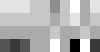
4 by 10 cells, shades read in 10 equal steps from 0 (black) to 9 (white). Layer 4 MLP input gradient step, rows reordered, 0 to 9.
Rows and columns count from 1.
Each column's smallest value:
3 2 3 6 6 5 6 0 6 2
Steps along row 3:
same same same same up down same up down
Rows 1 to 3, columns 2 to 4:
8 8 7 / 7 7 7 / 6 6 6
